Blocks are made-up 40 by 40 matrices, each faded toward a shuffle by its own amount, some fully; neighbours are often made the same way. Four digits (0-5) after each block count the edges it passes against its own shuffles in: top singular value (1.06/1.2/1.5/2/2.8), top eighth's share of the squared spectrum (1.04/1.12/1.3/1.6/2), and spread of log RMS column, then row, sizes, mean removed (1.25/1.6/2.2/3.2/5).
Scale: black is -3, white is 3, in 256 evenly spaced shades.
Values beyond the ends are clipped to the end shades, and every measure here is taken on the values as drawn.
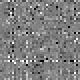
4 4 2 2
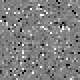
0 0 0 0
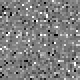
2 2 0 0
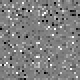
2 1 0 0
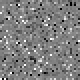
0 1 0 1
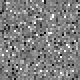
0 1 0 0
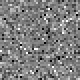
0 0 0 1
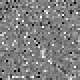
0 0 0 0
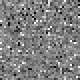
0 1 1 0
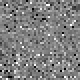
1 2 0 2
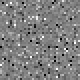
0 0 0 0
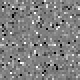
0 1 0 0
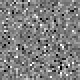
1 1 0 0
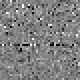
2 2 0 2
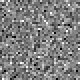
0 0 0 0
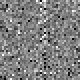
2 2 1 0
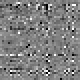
4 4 2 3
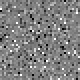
1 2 0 0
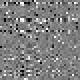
4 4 2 2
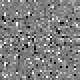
2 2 0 1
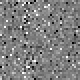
0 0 1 0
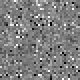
2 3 1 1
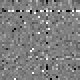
3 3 0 1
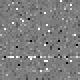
2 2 0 0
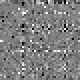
4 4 2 2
